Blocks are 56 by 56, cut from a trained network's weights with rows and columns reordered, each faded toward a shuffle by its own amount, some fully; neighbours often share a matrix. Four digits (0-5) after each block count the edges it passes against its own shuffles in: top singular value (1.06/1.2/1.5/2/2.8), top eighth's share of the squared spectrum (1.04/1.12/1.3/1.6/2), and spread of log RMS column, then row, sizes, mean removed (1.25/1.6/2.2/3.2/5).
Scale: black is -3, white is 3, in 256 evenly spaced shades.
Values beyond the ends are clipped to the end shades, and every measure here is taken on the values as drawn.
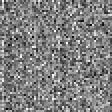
2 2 0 0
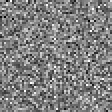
0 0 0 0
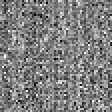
2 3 2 1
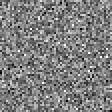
0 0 0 0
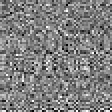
4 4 1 2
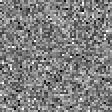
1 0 0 0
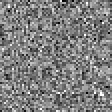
4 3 0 1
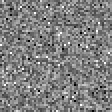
0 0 0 0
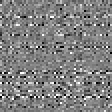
4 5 1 4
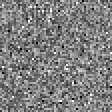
1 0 0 0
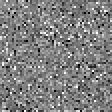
2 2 0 1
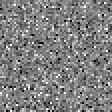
2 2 0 1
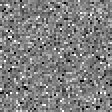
0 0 0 0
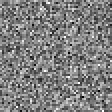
2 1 0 0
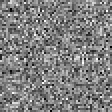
3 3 0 1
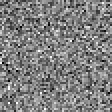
2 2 0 0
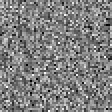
0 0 0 0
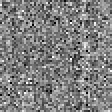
2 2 1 0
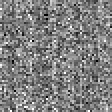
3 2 1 0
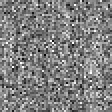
2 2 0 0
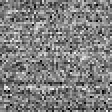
3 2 0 1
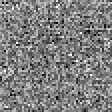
1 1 0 0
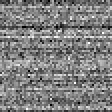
4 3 0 2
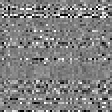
4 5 0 4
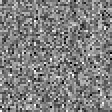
0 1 0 0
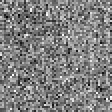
2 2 0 0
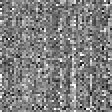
3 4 2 2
